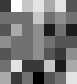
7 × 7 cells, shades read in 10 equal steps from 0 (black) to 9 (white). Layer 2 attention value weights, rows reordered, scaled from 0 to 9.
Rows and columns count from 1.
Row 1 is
2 9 7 8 6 8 3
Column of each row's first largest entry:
2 4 2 1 4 2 7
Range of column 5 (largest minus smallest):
6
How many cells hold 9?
1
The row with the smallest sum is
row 3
